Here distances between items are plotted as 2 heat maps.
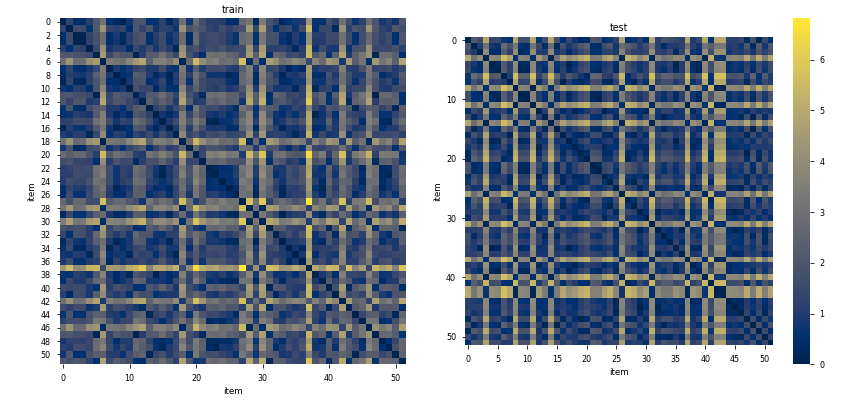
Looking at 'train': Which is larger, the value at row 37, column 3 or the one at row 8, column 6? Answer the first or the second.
the first
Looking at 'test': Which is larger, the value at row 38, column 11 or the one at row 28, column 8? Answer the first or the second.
the second
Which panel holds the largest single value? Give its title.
train
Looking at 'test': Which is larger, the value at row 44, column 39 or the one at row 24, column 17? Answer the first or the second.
the second
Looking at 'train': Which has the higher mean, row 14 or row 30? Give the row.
30
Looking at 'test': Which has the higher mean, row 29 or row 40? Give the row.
40
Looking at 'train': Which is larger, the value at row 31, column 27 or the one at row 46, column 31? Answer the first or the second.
the second
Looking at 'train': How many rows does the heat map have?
52
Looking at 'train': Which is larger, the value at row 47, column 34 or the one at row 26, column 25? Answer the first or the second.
the first
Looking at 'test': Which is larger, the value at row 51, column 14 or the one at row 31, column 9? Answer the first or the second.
the first
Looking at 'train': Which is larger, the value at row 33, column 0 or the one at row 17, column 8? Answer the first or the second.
the second
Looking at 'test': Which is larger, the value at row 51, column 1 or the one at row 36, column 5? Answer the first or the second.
the first
